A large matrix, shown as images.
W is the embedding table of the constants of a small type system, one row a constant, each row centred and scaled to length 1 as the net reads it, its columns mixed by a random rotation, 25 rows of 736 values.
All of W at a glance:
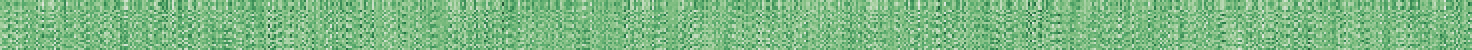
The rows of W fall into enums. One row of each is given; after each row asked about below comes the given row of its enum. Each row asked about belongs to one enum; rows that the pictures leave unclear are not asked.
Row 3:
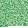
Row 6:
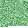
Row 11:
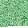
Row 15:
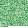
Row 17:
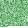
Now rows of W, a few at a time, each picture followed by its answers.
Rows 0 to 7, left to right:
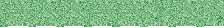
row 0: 3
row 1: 6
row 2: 6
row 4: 3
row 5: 17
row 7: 11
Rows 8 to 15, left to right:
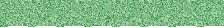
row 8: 3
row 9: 17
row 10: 6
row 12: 17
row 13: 17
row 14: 6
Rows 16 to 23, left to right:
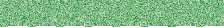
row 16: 11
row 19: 15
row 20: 11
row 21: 15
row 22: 3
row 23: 17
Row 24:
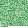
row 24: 15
